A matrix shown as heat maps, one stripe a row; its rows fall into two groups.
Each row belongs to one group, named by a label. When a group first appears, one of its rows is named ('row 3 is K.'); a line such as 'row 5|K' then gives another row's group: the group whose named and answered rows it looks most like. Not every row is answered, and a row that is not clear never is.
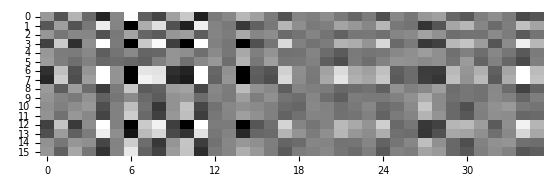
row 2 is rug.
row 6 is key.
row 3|key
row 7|key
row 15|rug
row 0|rug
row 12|key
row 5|rug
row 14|rug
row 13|key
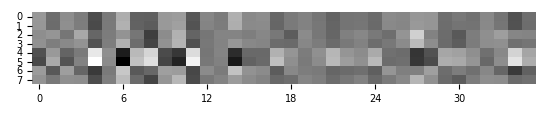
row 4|key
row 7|rug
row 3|rug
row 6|rug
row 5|key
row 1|rug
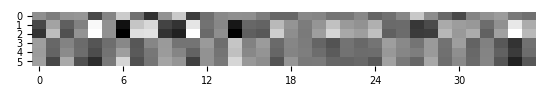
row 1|key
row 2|key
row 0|rug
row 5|rug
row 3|rug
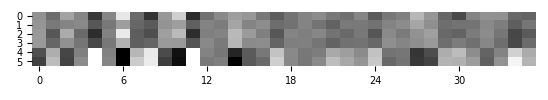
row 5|key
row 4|key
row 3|rug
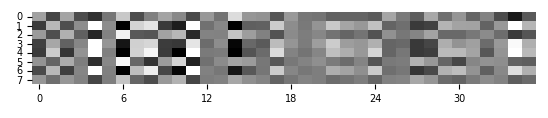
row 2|rug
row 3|key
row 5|rug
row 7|rug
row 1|key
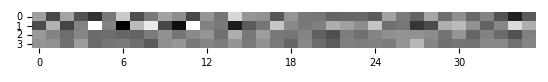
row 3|rug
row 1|key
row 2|rug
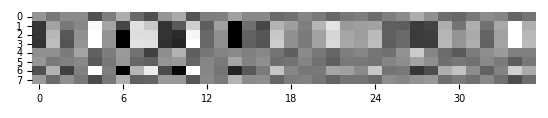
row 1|key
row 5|rug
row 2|key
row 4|rug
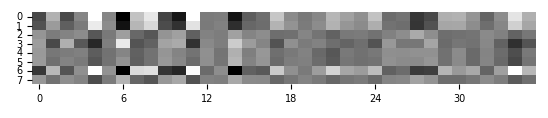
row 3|rug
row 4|rug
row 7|rug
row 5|rug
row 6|key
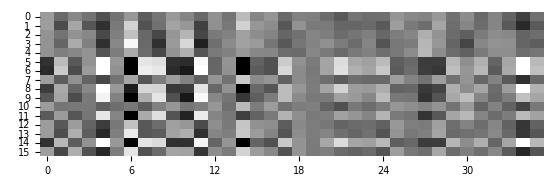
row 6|key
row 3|rug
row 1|rug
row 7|rug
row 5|key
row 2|rug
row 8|key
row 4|rug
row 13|rug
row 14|key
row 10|rug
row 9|key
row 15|rug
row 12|rug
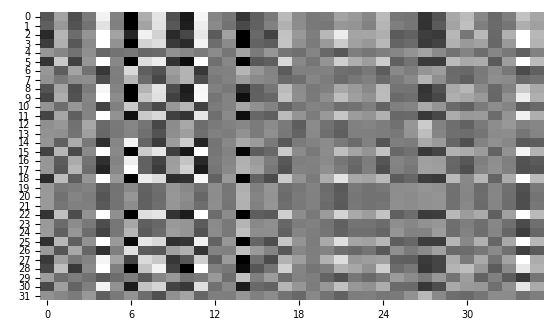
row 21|rug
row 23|rug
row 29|rug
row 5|key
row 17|rug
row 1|key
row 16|rug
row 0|key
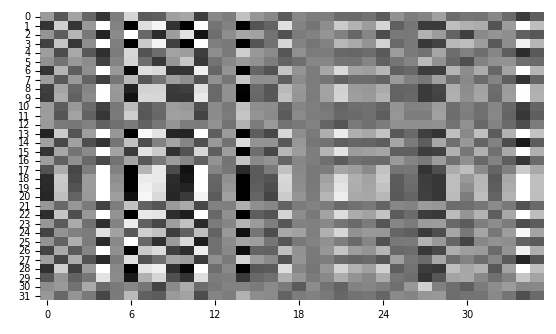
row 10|rug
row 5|rug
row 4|rug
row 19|key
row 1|key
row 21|rug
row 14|rug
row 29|key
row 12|rug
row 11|rug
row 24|key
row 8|key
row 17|key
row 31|rug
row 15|key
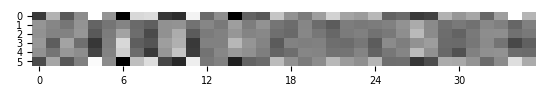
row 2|rug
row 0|key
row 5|key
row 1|rug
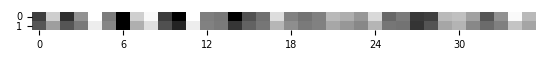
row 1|key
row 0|key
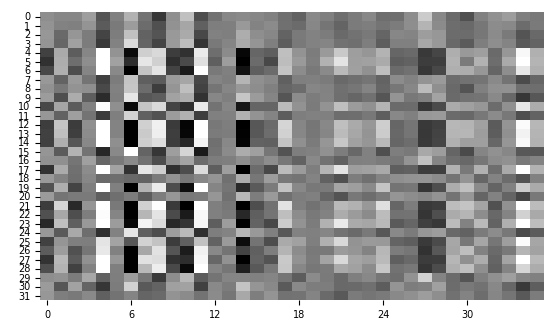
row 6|key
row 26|key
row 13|key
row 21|key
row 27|key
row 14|key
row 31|rug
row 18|rug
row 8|rug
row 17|key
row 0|rug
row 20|rug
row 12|key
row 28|key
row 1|rug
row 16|rug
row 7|rug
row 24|rug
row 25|key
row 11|rug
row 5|key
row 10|key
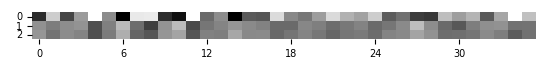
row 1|rug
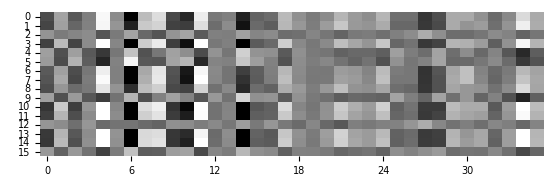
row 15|rug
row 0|key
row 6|key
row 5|rug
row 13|key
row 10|key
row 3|key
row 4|rug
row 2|rug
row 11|key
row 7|key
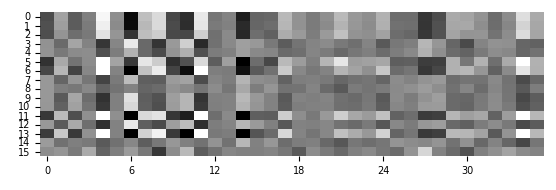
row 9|rug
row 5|key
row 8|rug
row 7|rug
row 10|rug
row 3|rug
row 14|rug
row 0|key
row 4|rug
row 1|key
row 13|key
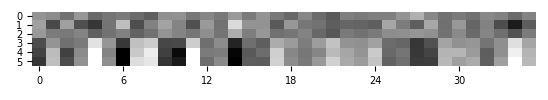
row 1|rug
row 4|key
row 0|rug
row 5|key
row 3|key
